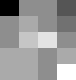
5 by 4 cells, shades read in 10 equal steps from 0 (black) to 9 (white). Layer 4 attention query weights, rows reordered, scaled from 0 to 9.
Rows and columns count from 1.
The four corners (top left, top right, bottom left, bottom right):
0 3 6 9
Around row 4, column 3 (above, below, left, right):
8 5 6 6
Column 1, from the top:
0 5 5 6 6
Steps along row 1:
up same down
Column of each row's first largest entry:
2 2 3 1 4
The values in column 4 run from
3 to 9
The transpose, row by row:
0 5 5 6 6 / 5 6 7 6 6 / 5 5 8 5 5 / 3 4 5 6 9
